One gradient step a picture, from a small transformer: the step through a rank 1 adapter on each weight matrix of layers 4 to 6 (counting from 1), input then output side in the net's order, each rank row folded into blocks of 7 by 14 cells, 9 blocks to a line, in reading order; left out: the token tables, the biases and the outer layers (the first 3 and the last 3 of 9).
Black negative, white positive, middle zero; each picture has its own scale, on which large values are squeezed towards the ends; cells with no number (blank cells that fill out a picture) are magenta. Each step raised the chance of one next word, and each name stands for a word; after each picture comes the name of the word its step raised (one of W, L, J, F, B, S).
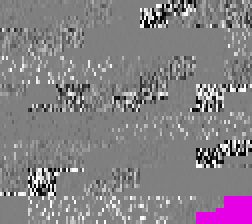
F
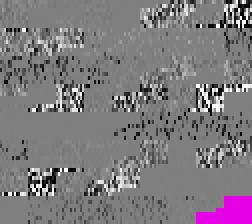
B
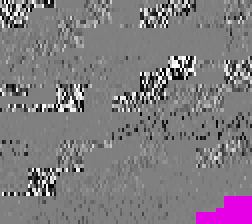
B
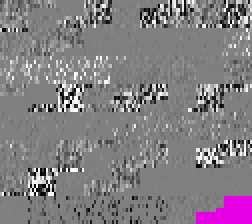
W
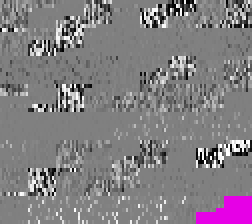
F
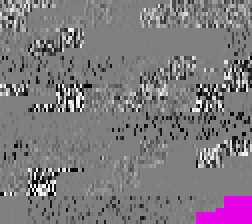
B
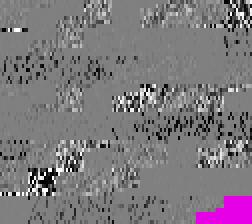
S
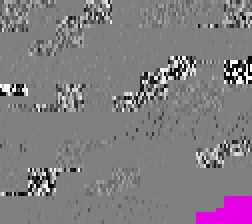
B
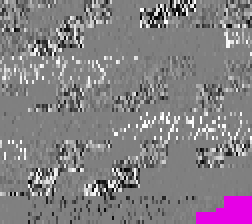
W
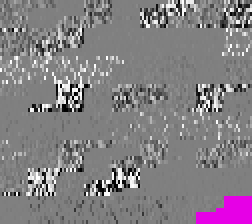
W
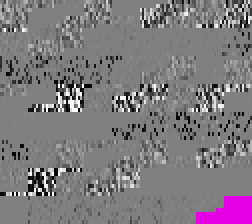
B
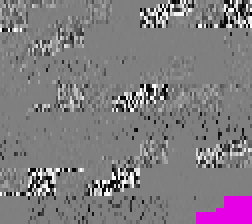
S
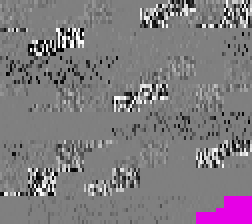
S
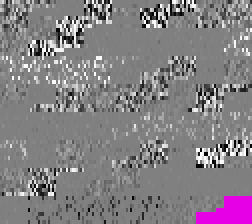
W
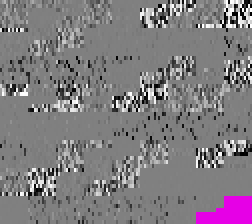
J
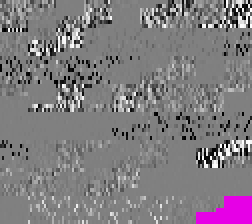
J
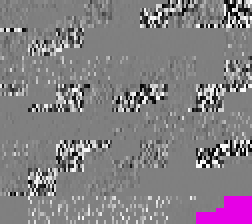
F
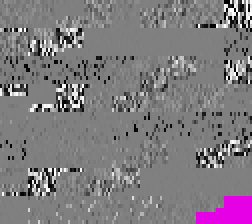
J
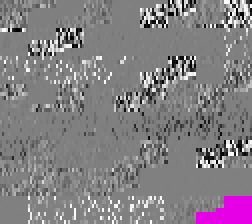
F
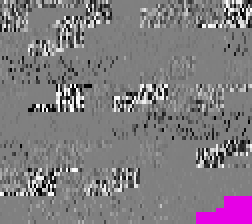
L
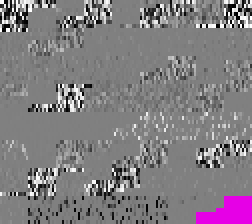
W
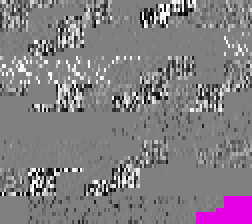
W
